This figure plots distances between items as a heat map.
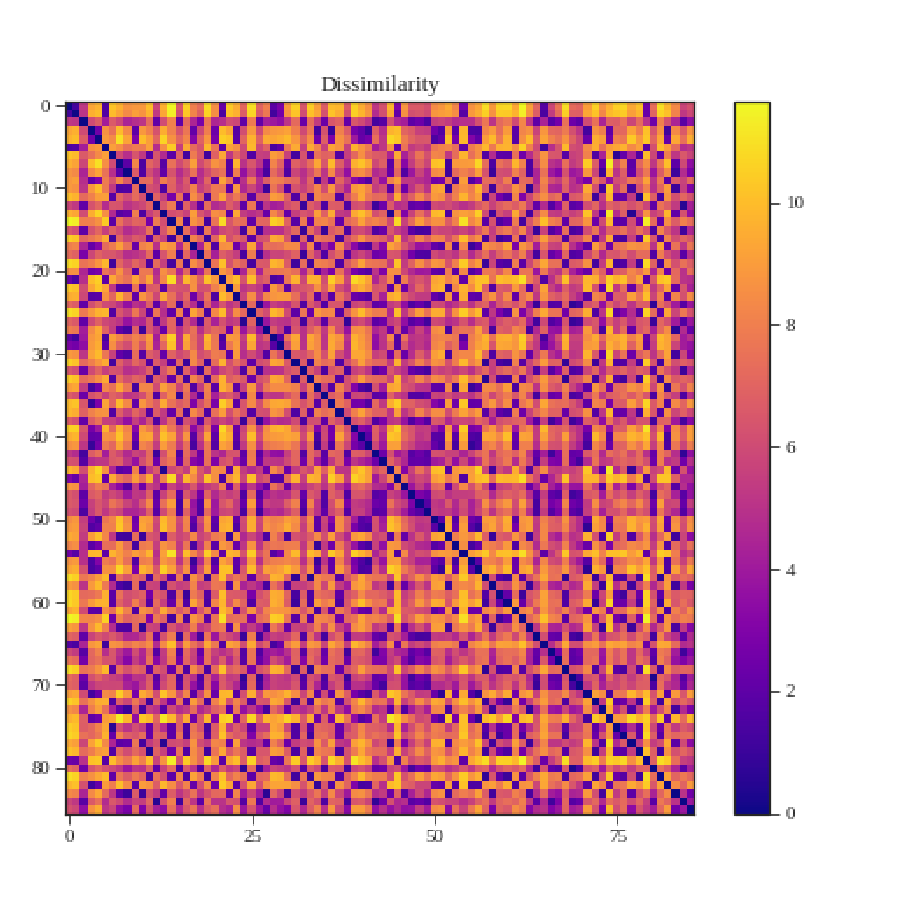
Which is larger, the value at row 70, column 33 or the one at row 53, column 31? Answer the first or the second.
the second
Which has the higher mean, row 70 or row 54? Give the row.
54
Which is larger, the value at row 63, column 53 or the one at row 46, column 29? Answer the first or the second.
the first
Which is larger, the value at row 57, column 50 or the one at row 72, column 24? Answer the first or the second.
the first
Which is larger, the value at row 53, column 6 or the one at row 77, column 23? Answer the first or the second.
the second
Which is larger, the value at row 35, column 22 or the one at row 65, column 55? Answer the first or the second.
the second
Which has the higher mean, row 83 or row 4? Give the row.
4
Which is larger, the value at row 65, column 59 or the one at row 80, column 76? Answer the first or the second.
the first
